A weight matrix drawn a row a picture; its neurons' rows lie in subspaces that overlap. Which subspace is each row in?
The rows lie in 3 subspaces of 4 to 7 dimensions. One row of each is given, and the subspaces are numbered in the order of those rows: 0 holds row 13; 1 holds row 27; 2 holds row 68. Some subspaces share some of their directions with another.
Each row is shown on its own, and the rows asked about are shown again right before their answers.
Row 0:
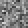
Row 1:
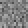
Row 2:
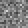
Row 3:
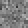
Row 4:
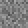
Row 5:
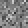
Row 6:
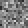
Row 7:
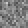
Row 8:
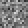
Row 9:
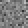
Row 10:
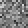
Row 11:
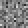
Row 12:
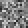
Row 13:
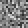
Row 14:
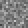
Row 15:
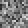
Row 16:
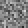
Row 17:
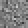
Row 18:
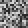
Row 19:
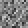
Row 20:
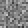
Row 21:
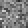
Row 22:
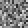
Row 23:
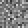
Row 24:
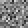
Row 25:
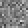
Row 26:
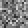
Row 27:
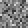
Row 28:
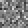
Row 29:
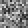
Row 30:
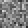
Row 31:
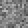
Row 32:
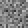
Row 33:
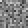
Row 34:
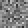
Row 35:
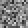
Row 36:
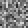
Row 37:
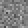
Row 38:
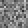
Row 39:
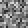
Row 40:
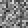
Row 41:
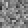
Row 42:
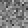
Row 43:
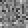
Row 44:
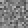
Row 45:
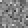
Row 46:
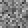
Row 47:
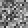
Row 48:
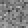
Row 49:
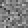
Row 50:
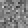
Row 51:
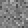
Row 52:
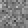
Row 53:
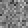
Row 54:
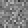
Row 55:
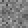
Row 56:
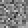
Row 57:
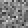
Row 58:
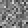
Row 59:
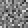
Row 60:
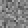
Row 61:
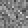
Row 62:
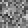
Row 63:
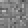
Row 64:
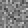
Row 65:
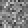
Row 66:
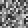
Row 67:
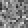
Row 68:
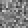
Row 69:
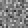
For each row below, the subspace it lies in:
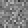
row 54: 0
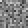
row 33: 1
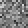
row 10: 2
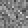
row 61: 2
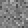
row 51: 0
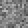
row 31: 2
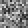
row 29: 0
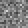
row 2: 1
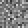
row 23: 0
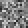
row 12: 2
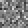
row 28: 2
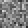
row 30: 2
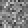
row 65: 0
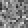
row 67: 2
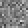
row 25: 2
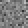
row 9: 2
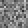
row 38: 2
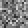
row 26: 2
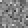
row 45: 1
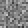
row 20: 1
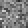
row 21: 2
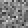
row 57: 2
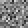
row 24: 2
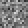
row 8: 0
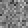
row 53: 1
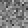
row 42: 2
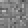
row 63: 2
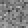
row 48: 2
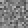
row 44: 2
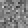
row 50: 2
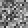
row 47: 2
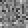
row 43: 2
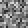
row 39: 1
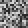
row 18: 0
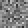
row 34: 0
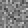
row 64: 0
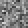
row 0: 2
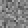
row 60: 2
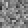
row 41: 2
